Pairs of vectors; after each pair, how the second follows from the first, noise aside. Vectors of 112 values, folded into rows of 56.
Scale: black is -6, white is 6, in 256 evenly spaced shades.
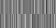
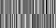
scaled up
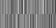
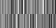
scaled up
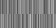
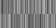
shuffled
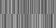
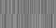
shrunk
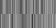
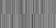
shrunk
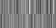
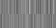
shrunk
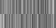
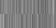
shrunk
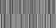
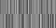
shuffled
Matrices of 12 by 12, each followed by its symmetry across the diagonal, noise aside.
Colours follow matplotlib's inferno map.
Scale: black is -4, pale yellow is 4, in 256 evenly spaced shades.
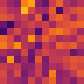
antisymmetric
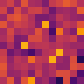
symmetric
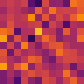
antisymmetric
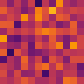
antisymmetric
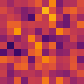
antisymmetric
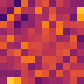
symmetric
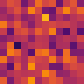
antisymmetric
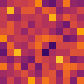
symmetric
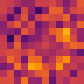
symmetric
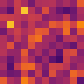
symmetric
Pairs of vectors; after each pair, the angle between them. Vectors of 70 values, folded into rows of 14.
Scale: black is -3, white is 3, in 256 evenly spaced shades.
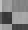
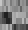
nearly parallel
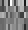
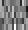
orthogonal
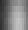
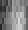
nearly parallel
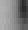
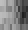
nearly parallel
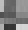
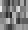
partly aligned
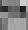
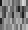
partly aligned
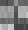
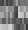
nearly parallel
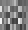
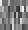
orthogonal
